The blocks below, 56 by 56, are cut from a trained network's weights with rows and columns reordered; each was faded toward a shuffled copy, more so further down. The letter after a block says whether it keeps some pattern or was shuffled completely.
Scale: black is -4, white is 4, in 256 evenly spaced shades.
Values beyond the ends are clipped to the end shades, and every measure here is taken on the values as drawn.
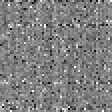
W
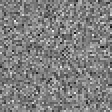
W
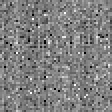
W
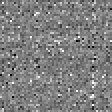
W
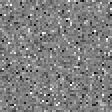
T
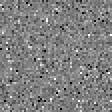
T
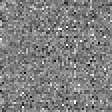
W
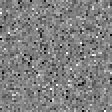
T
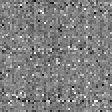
W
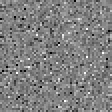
T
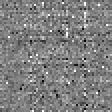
W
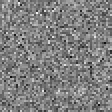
T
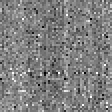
W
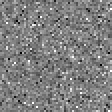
T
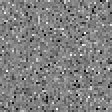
T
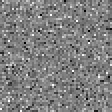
T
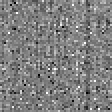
W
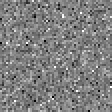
T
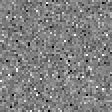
T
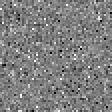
T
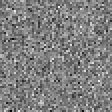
W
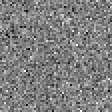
T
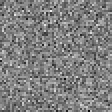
W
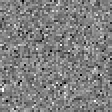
T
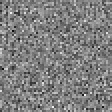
W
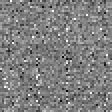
W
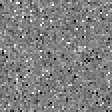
T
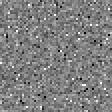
T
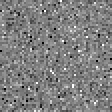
T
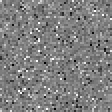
T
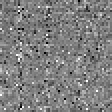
W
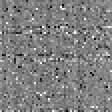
W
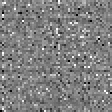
W
